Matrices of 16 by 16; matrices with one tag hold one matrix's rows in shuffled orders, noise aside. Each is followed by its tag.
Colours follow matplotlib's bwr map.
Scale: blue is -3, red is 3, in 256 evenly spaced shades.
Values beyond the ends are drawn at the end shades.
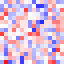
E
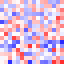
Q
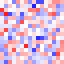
E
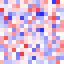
E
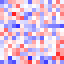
Q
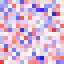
E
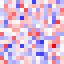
E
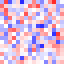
E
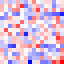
Q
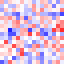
Q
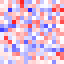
Q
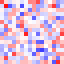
E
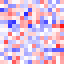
Q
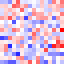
Q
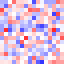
E
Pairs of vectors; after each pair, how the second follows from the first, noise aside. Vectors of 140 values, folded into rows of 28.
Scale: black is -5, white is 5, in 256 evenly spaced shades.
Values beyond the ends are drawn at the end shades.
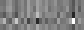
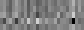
negated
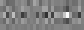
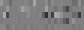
partly zeroed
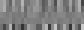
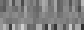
negated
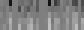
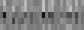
wrapped around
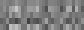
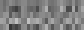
negated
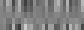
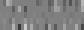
partly zeroed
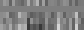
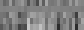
negated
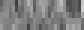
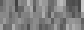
copied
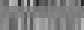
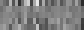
sign-scrambled
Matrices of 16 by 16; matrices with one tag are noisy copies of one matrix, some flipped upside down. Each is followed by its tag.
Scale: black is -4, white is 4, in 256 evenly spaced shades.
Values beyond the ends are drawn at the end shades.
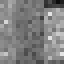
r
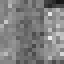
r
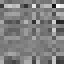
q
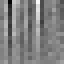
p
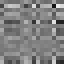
q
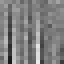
p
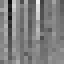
p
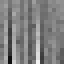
p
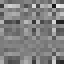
q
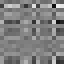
q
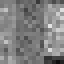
r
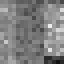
r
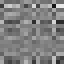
q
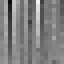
p
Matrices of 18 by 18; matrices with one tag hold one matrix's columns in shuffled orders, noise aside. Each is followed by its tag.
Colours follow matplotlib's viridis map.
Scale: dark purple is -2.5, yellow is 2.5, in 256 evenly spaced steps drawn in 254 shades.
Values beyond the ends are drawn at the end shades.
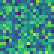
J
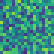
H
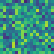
J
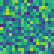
H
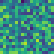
J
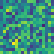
J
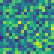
J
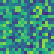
J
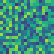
H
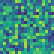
J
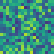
H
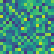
H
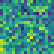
J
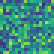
J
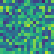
J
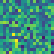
J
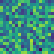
J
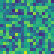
J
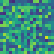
J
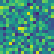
H
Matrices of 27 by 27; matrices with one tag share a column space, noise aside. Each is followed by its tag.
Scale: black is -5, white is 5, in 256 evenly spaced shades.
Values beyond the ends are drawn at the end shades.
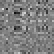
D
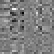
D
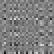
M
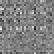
D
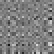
M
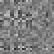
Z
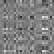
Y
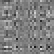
Z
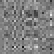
Z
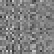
Y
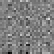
M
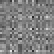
Y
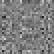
Y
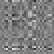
Z
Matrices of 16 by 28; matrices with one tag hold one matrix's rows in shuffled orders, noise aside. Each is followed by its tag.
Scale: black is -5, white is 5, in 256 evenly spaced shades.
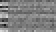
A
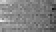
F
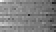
F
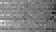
F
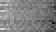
F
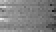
F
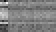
A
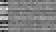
A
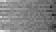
F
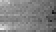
F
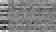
A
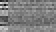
A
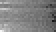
F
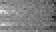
F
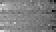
F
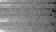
F
